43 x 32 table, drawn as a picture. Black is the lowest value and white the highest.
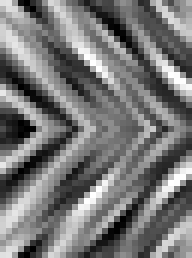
Ninth with the lowest average: middle left. Seam: none. Slope: none. Mirror symmetry: top to bottom.
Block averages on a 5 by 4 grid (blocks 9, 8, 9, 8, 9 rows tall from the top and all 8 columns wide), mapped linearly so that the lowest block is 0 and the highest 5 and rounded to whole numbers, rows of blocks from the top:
5 5 0 3
2 1 4 3
1 2 3 2
2 1 4 3
5 5 0 3
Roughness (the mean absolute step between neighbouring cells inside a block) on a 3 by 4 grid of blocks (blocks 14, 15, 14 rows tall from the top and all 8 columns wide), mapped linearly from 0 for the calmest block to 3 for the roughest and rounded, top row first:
1 1 2 2
3 2 0 2
1 1 2 2
